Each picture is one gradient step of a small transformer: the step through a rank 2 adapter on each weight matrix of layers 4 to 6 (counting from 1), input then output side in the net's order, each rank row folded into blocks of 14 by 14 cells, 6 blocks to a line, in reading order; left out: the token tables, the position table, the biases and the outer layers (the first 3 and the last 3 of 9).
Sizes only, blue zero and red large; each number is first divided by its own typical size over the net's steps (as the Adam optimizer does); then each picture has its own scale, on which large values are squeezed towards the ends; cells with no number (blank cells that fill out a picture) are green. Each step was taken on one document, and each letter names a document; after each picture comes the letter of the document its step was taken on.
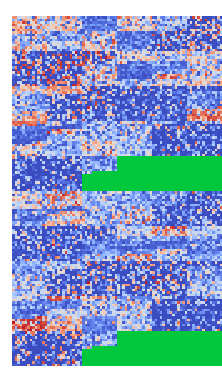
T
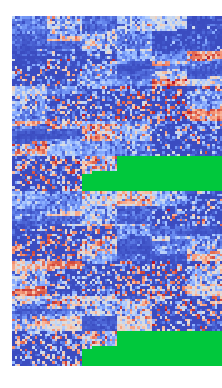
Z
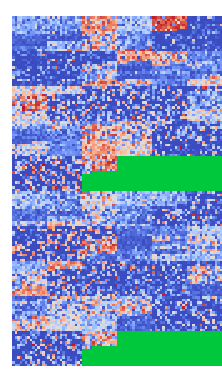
Z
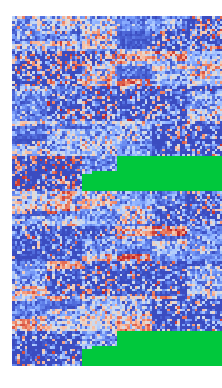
T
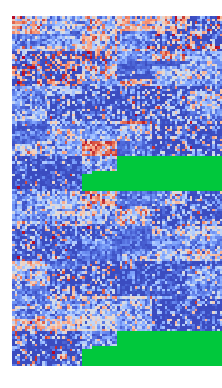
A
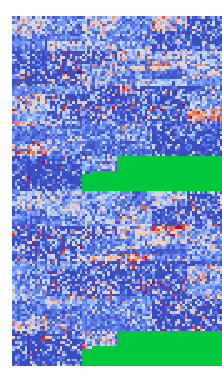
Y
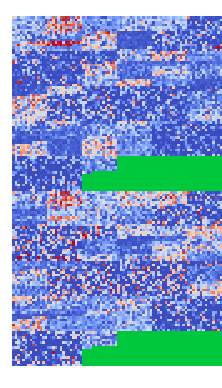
A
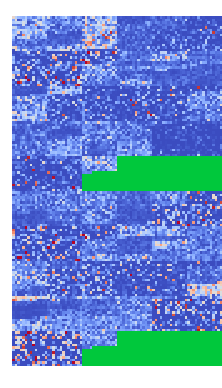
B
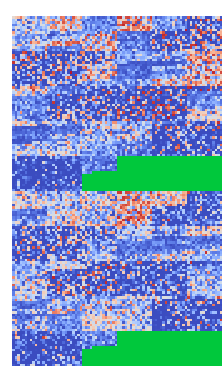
T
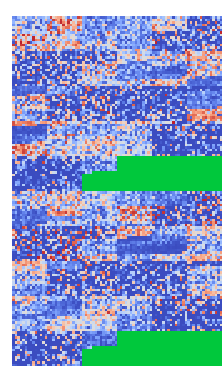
T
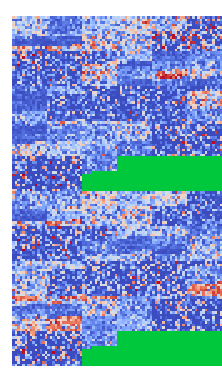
A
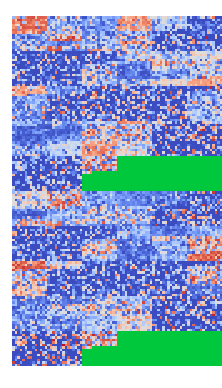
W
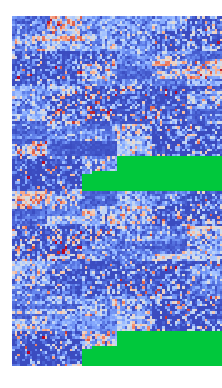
Y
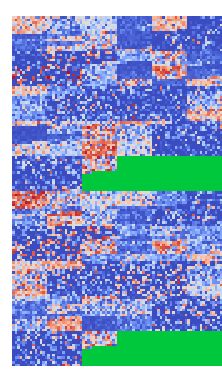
Z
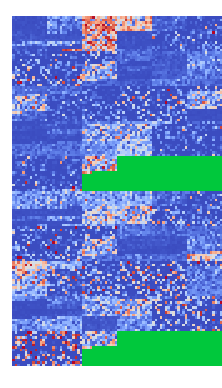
B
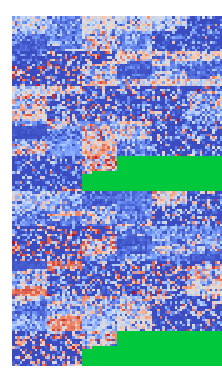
Z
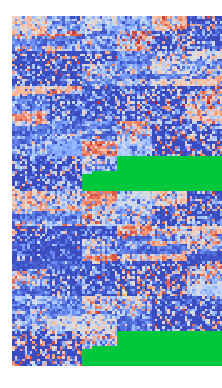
W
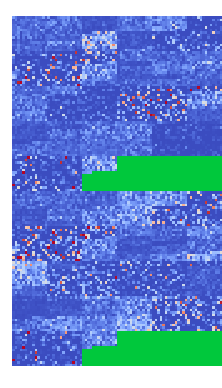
B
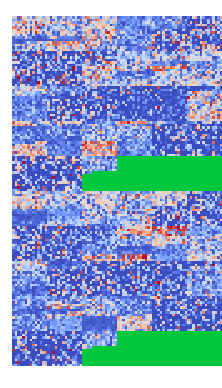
A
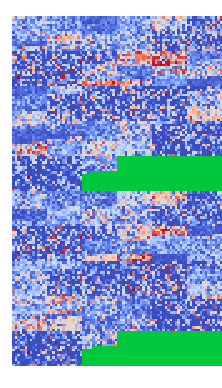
Y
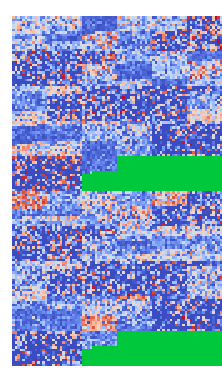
T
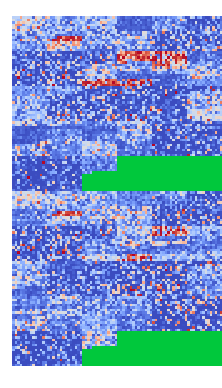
Y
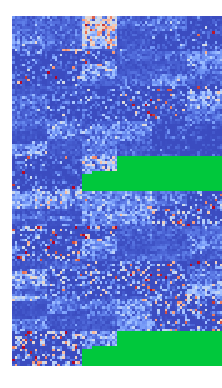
B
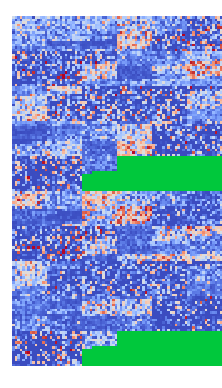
Y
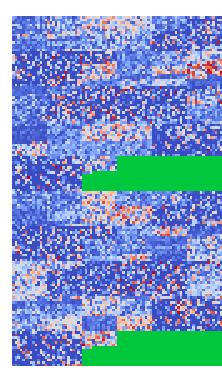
Y
